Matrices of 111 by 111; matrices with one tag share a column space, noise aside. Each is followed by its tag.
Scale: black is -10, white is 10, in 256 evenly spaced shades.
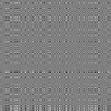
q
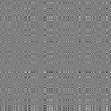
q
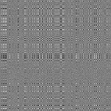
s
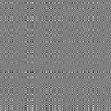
q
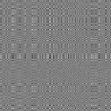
s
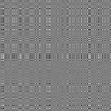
s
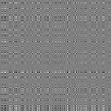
q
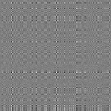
q
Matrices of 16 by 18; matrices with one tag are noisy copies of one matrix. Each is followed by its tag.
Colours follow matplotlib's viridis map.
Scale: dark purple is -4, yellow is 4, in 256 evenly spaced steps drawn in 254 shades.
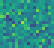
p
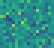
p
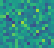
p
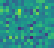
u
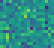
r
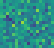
p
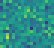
r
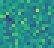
p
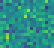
r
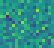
p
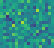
p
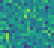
r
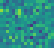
u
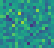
p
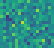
p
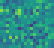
u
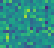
r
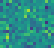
r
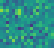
u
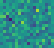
p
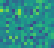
u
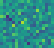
p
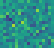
p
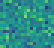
r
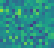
u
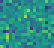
r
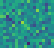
p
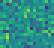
r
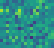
u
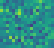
u
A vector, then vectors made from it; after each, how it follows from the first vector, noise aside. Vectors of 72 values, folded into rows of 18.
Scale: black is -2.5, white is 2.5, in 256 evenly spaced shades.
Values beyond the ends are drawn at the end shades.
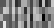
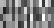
negated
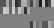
partly zeroed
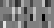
partly zeroed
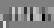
partly zeroed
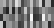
negated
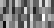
negated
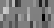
partly zeroed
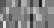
partly zeroed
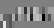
partly zeroed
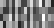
negated
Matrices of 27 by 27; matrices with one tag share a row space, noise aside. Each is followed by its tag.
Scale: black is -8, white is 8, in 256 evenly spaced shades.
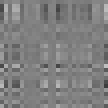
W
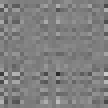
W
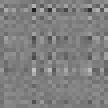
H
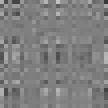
W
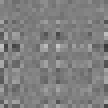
W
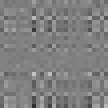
H
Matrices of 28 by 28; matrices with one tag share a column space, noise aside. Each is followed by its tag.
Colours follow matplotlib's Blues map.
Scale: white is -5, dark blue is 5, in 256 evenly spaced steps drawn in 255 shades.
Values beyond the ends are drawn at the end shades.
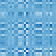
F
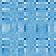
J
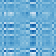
F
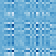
F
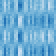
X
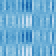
X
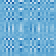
J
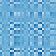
F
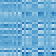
F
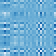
F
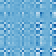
F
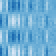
X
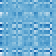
F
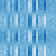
X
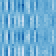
X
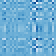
J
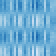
X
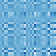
F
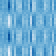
X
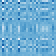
J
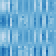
X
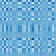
J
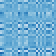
F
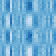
X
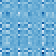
F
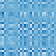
F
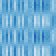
X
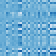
F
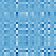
F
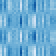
X
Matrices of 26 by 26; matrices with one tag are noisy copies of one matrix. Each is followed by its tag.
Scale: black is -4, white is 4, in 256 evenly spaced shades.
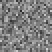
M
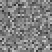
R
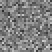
R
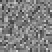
M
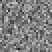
M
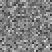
R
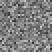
R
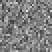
M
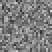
M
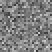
R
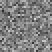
R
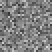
R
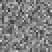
M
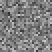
R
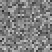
R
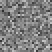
R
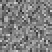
M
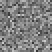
R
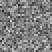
R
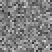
R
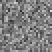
M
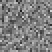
M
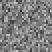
M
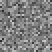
R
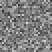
R
